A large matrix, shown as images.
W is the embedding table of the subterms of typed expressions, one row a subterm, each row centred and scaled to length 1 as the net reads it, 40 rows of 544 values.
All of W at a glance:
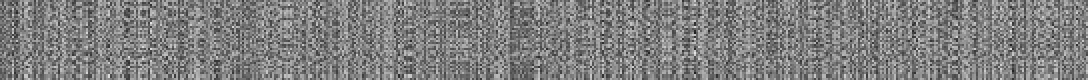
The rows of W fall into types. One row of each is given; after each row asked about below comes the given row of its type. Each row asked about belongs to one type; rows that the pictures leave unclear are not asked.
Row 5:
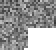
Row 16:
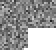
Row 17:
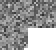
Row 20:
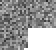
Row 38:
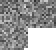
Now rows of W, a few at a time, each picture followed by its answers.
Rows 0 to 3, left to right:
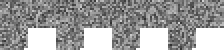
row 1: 5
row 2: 5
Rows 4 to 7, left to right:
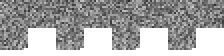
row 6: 17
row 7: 38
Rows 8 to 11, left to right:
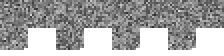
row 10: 17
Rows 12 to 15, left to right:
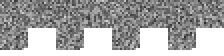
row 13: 5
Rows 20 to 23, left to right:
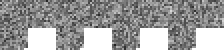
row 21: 17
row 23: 16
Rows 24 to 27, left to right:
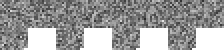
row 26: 5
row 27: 20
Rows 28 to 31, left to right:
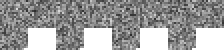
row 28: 17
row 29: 16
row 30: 20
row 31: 5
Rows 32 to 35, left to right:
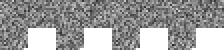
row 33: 17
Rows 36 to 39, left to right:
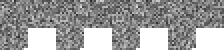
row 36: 16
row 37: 38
